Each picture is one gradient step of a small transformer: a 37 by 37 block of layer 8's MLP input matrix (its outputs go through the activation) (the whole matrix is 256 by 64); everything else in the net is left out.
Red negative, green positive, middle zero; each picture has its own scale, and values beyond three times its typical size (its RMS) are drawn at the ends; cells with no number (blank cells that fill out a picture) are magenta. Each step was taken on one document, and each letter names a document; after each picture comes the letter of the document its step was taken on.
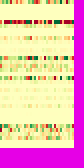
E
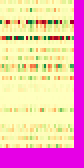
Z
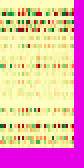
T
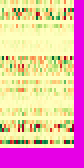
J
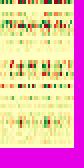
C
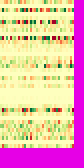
Z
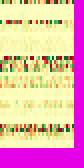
E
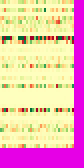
Z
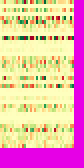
Z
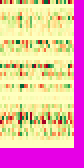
C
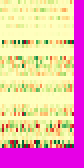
J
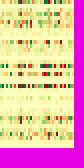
C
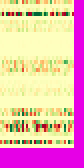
J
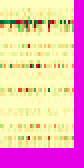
T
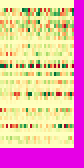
T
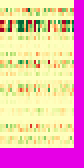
T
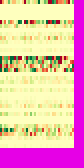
E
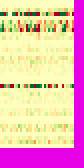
T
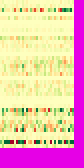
J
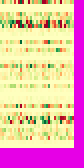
C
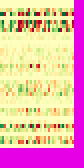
T
